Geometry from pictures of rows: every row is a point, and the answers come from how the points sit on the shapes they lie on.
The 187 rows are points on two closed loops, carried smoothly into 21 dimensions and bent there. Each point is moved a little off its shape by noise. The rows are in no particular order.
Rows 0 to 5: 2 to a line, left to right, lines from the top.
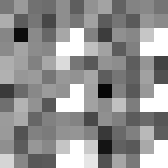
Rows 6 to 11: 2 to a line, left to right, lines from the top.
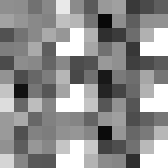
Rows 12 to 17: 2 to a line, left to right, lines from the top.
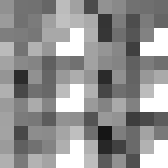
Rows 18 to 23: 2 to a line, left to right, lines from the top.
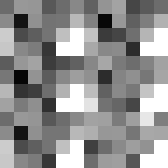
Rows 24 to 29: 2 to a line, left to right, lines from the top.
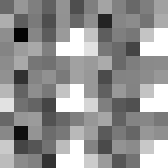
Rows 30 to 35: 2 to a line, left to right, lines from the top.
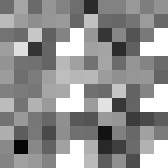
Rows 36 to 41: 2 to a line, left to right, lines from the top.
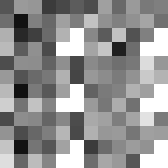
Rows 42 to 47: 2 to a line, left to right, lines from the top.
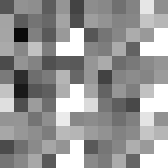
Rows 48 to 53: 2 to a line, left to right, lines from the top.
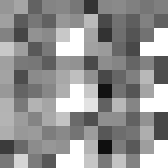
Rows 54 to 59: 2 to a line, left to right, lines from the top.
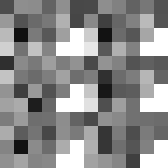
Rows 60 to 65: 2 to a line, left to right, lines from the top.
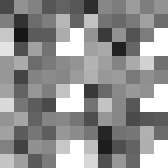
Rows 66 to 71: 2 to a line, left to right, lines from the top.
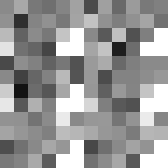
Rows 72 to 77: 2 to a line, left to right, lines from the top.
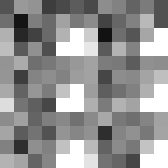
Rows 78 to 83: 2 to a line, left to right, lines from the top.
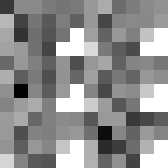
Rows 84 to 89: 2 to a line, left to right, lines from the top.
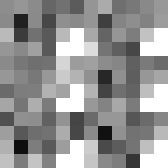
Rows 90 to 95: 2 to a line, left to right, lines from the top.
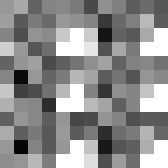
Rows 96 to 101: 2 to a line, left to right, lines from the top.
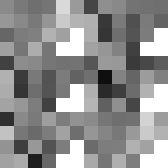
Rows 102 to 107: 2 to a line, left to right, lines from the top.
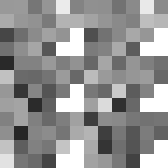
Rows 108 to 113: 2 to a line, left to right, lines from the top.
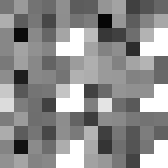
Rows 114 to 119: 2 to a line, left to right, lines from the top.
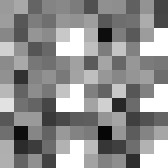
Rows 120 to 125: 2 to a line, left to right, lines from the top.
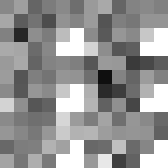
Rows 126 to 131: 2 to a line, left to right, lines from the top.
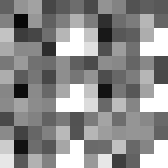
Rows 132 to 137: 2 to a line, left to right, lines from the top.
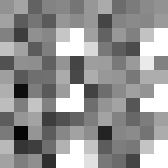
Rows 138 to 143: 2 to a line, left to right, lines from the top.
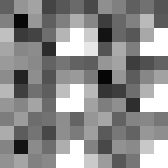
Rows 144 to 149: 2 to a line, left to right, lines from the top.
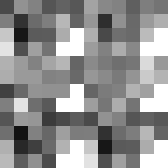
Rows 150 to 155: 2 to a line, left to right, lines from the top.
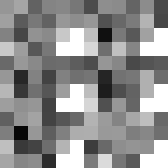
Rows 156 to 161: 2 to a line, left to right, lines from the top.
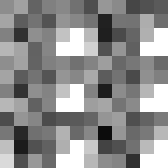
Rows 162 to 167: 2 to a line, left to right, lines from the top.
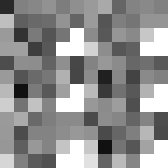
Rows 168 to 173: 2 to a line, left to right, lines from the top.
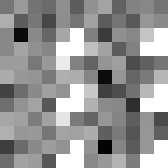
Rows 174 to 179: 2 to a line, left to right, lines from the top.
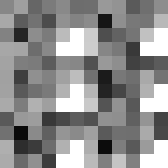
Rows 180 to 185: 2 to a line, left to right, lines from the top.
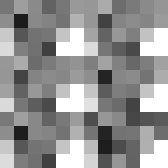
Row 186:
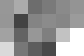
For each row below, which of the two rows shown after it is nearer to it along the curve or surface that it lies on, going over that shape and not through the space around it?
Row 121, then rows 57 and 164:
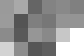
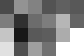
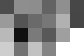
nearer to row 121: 164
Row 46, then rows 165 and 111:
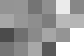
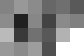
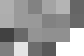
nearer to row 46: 111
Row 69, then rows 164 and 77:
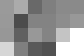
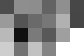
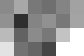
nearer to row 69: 77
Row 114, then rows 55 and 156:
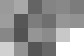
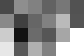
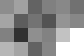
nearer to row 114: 156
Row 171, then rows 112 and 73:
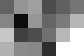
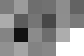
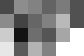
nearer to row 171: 73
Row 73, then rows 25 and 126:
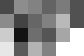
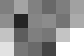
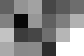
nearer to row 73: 126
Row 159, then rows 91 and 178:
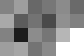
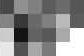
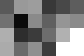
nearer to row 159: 91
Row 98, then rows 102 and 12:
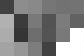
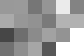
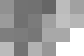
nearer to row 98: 12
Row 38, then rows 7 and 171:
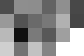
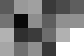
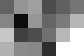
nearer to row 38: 7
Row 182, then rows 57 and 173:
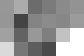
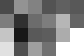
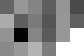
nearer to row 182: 173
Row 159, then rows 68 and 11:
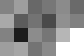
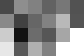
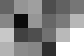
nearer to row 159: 68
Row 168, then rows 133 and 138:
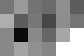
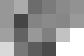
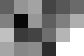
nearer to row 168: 133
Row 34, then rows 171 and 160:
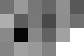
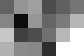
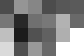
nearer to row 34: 160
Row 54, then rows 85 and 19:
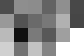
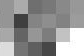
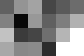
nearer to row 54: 19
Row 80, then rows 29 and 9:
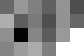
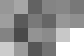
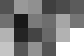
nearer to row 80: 29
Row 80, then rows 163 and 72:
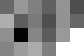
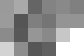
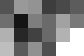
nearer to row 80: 163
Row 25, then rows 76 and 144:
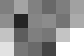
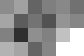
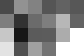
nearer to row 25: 76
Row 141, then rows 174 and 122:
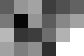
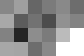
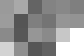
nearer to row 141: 122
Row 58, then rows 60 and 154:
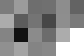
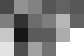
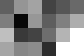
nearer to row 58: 60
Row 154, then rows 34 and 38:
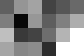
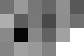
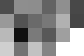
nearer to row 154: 38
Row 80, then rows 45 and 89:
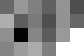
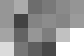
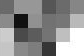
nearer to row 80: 45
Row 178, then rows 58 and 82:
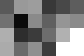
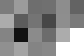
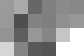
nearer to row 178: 82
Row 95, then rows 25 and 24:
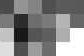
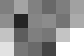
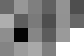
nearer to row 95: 24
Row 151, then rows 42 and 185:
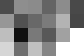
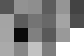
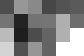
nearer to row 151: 42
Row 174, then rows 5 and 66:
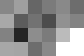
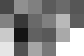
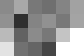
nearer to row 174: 66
